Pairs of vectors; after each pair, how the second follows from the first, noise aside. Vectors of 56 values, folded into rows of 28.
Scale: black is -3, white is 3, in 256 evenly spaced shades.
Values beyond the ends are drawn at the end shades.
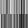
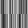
shuffled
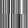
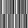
shuffled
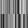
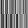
shuffled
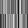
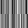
shuffled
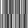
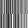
shuffled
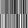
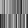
shuffled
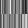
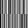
shuffled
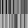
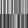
negated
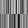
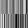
shuffled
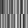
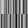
negated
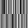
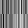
shuffled
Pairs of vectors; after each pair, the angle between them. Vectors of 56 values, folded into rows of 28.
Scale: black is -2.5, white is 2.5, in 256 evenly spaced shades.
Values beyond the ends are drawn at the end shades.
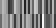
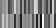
nearly parallel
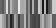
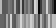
partly opposed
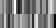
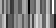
partly aligned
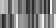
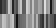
nearly opposite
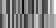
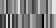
partly aligned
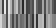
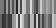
partly opposed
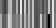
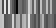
orthogonal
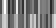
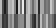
nearly opposite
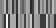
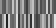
nearly opposite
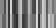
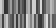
orthogonal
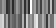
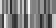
orthogonal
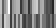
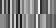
partly opposed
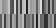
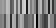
nearly parallel
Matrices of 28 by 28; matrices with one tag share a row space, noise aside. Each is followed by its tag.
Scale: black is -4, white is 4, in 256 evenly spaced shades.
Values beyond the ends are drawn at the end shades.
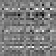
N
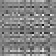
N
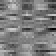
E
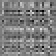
N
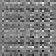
N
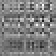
N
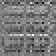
N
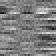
E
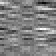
E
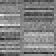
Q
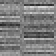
Q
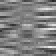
E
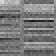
Q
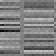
Q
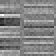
Q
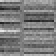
Q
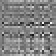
N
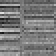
Q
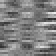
E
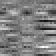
E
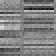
Q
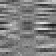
E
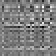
N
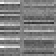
Q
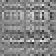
N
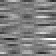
E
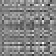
N
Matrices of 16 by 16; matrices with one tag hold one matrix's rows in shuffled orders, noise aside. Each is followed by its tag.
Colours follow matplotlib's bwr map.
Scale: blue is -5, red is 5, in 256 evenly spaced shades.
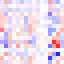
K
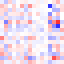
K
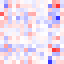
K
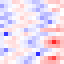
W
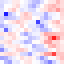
W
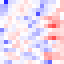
W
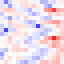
W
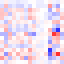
K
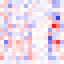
K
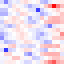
W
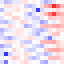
W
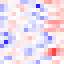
W
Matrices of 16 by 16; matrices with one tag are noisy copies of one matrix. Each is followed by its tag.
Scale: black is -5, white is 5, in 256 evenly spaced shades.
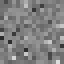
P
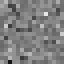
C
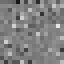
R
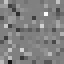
C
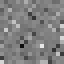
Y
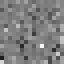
Y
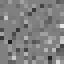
P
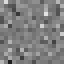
C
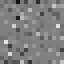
R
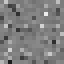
C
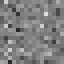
C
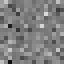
C
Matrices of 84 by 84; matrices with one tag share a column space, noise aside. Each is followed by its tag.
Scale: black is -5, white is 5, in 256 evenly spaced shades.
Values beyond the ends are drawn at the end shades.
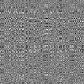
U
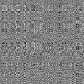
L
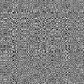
U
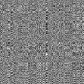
L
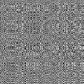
L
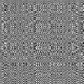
L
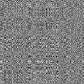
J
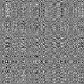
J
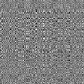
U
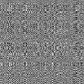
L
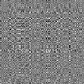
U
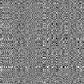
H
